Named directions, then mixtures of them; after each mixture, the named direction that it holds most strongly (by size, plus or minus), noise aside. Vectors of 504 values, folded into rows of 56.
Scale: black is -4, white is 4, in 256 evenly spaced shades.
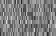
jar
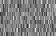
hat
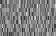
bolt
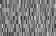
bolt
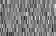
bolt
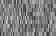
jar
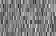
hat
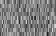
bolt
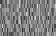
bolt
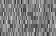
jar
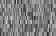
jar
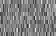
hat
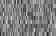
jar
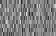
bolt
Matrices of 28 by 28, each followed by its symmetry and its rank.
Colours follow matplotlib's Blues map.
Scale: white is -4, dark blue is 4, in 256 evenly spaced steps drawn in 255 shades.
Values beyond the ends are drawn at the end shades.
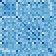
symmetric, rank five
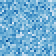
neither, full rank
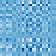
neither, rank two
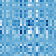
neither, rank two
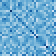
symmetric, rank five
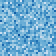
antisymmetric, full rank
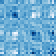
symmetric, rank three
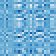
neither, rank two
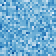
antisymmetric, full rank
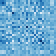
symmetric, rank three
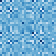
symmetric, rank three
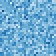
antisymmetric, full rank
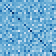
symmetric, rank five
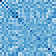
symmetric, rank five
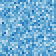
neither, full rank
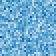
neither, full rank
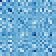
symmetric, rank three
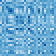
symmetric, rank three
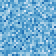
neither, full rank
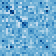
symmetric, rank five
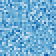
antisymmetric, full rank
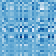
neither, rank two
